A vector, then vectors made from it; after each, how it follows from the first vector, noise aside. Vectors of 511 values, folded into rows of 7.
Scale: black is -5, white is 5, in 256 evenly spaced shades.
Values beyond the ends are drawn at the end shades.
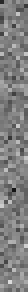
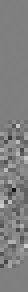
partly zeroed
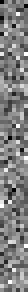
scaled up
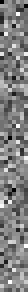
scaled up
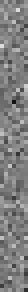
reversed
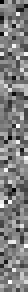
scaled up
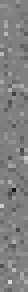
partly zeroed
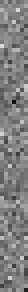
reversed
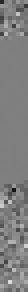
partly zeroed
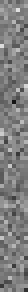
reversed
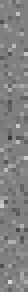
partly zeroed
